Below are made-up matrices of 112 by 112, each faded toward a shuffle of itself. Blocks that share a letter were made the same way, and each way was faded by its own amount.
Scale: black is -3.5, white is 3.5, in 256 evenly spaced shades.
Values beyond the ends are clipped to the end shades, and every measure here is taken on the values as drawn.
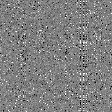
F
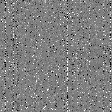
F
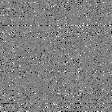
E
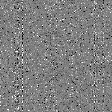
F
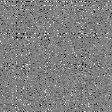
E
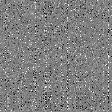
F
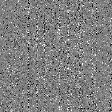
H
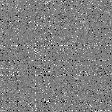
E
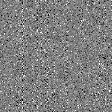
H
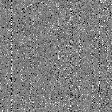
H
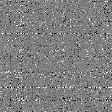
E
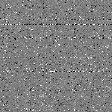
E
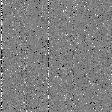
H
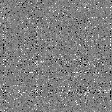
E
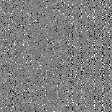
F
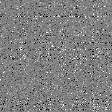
E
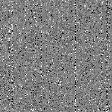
H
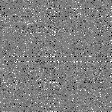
E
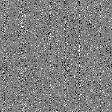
H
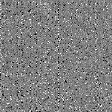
F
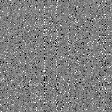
F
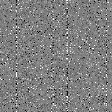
F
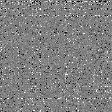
E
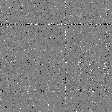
E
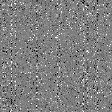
F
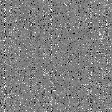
F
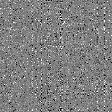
F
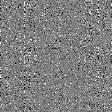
H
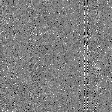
H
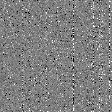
H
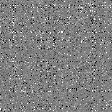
E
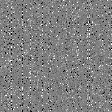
F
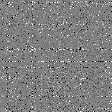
E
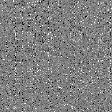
F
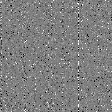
F
